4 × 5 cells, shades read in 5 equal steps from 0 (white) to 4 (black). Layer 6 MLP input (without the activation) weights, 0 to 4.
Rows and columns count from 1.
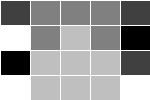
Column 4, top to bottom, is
2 2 1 1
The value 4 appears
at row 2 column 5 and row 3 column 1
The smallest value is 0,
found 3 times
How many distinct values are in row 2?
4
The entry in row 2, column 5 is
4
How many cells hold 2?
5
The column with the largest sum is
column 5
